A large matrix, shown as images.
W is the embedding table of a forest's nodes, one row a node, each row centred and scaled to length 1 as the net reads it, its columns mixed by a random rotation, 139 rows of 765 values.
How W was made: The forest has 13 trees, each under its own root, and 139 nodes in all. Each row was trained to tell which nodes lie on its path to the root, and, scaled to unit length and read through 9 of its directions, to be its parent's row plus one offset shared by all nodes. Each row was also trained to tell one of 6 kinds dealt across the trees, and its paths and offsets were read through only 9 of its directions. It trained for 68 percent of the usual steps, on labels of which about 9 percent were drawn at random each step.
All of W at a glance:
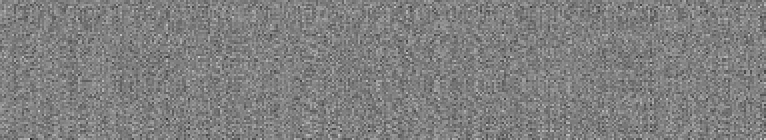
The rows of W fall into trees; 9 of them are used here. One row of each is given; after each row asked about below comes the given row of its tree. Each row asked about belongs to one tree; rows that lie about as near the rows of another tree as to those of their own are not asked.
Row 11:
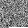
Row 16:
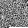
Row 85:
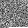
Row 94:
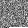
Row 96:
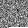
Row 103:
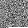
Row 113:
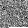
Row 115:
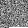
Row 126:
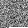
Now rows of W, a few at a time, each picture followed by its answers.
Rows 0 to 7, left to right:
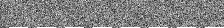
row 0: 96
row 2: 113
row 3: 96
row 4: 85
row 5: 11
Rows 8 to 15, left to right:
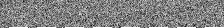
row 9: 94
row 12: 16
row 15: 96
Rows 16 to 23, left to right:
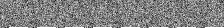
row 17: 115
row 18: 94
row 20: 115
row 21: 11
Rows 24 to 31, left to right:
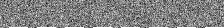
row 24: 85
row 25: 96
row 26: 113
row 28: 113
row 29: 115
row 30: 126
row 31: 94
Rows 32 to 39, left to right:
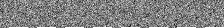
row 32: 85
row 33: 126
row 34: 96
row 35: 94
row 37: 11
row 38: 16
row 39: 96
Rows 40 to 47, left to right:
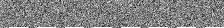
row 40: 126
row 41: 103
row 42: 126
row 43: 85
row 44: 16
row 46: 94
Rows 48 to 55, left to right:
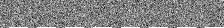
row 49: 11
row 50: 126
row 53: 11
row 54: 115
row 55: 113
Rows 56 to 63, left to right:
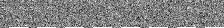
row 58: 85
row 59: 103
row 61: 113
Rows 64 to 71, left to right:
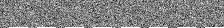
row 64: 94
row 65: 113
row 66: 94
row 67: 103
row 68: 85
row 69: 16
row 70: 96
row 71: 126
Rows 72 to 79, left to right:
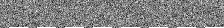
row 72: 113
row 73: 11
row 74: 94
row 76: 85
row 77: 11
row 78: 11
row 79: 113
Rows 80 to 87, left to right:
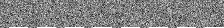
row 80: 103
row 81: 115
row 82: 126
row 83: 103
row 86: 11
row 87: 85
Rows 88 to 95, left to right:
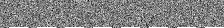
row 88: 103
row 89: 11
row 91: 126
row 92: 94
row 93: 11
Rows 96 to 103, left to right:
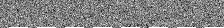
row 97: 85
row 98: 16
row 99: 11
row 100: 113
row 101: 16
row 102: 126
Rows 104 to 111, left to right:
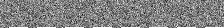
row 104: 126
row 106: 126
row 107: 96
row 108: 126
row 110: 103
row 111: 94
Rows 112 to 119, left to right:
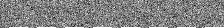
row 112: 96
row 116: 126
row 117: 126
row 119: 11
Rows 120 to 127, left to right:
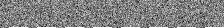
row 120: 96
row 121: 113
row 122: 126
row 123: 113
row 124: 115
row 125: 16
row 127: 11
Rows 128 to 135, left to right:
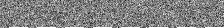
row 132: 85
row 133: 11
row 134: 113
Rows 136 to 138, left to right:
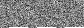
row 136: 94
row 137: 113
